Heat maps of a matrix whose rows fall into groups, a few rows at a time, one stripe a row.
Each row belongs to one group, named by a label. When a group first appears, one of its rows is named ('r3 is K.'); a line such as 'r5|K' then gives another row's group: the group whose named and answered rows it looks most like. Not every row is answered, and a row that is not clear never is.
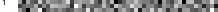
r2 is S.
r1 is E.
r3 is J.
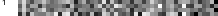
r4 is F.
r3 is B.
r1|B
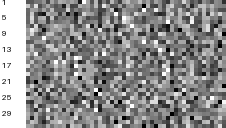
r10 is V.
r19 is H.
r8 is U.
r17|H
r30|E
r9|B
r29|H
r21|F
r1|S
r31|U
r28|J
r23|J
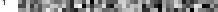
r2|S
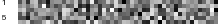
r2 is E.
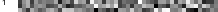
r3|H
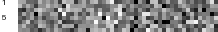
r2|H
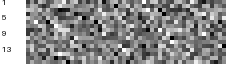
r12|B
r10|H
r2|U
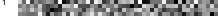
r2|F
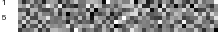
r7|E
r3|F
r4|J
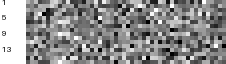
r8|H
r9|U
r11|U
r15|F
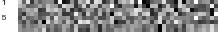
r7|E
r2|B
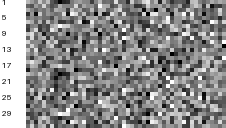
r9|J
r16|U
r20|F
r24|F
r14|H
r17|U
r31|F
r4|F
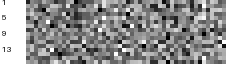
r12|B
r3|J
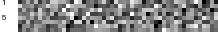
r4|J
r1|S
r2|H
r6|S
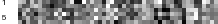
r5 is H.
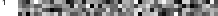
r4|F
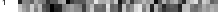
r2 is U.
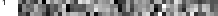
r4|F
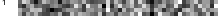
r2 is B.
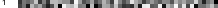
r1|S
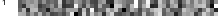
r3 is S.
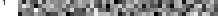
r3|V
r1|E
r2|U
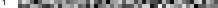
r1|U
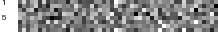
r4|B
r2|S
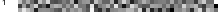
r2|S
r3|U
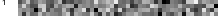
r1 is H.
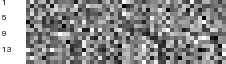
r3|F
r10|S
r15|U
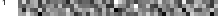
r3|E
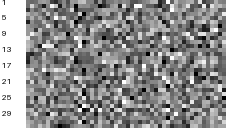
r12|V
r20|H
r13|H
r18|V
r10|H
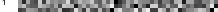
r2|B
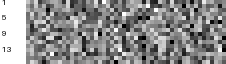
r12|B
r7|E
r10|B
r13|B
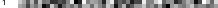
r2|J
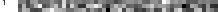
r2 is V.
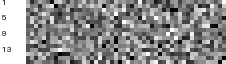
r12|F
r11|U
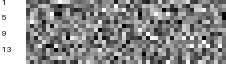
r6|U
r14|B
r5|B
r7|E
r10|F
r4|B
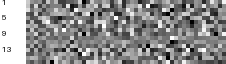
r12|F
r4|S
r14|S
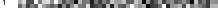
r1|V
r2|J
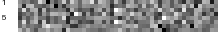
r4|S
